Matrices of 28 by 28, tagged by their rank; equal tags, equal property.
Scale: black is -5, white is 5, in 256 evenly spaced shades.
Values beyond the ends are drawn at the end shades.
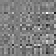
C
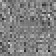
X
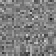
X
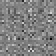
X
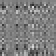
C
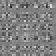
C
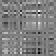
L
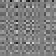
L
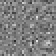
X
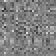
X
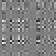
L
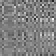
C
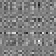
C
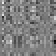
C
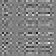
L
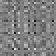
C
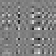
L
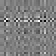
L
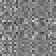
X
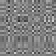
L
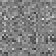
X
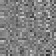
X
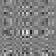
L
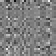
C
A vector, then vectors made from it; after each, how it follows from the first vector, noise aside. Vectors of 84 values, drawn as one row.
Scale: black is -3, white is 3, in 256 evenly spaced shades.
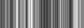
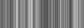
shrunk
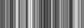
copied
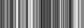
copied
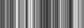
copied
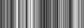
copied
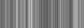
shrunk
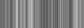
shrunk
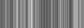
shrunk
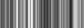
copied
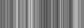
shrunk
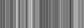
shrunk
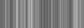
shrunk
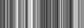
copied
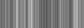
shrunk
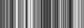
copied
